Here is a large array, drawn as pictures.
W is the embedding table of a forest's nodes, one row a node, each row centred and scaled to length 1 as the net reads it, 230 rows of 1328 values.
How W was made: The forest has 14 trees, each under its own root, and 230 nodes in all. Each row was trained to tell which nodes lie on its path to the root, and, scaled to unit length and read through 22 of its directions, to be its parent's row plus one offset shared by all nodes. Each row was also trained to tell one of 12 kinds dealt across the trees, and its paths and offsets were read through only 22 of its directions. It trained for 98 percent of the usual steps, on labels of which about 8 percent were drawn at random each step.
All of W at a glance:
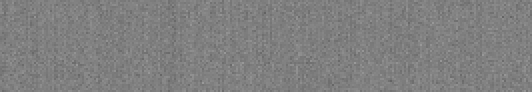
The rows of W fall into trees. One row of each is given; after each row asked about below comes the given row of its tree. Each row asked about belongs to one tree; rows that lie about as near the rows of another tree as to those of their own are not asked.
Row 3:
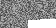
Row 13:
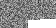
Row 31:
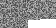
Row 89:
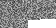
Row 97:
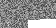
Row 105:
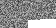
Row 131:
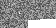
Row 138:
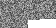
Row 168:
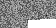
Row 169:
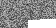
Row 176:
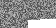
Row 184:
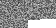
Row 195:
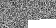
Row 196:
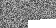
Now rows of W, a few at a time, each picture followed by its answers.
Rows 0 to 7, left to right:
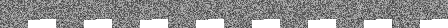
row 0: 131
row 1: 105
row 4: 13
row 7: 168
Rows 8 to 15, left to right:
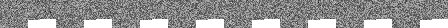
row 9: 138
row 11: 97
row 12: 138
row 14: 196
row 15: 184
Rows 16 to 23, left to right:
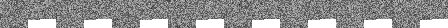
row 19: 196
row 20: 196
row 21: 196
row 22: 138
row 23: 131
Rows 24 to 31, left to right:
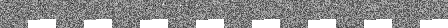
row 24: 13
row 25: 97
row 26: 131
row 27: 168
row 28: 105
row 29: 195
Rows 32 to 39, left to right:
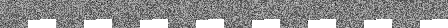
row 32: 138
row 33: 138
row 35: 196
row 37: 89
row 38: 31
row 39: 195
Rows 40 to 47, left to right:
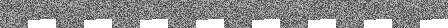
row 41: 184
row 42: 3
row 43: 176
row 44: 184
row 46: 97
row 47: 138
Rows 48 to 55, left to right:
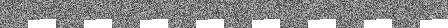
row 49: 195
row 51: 31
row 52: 138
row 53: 13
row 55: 89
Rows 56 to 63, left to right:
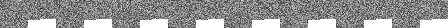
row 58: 105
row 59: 176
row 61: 168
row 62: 176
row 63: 13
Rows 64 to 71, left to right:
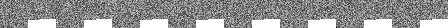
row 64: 138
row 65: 168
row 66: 105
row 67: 89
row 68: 169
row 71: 105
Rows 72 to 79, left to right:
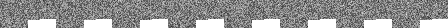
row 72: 169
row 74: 131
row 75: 176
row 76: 31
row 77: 3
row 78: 31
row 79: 131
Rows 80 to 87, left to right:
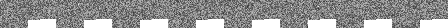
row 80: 169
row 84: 196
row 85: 105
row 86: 138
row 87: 196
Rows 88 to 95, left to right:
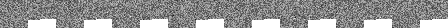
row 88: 184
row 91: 3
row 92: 169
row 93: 89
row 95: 168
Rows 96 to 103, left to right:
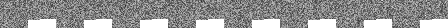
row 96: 195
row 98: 138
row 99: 168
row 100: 97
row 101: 131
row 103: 13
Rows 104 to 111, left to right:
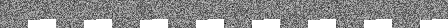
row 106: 97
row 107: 97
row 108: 89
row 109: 195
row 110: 168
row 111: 31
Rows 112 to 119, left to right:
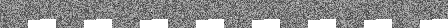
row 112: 31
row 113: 169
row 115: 105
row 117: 168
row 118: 169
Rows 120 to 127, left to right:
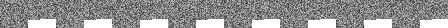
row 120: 176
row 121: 131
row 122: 105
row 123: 138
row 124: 131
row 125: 184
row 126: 176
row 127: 176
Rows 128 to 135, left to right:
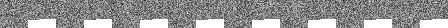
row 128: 3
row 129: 89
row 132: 89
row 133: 131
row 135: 131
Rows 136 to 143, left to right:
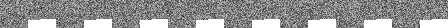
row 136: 195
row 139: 168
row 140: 31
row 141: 169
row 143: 169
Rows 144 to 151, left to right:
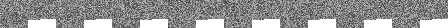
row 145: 138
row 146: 169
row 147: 168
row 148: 168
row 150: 13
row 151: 3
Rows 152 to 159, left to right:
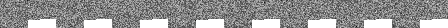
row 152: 176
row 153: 89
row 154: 13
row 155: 196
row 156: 13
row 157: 97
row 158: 195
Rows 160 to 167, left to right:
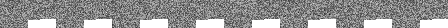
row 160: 138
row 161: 131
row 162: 168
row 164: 131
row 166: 31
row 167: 184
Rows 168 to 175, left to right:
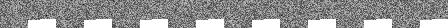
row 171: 176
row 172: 169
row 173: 168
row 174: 131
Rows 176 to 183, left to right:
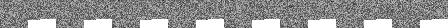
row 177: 89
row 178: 195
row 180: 176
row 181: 176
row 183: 105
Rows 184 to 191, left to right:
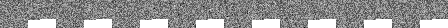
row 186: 3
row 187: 169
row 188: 168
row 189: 168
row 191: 196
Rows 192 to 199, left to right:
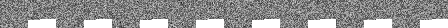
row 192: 131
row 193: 169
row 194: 138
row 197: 196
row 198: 176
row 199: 3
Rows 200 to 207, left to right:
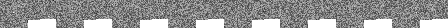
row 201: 13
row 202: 138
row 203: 3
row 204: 196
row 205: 13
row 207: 3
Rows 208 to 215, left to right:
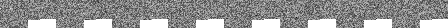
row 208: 131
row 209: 131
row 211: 184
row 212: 176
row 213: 97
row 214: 105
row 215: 196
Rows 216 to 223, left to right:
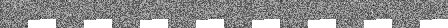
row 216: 196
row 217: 13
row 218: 168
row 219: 184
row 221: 196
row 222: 89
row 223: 97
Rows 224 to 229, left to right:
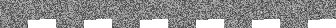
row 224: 13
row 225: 176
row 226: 176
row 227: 138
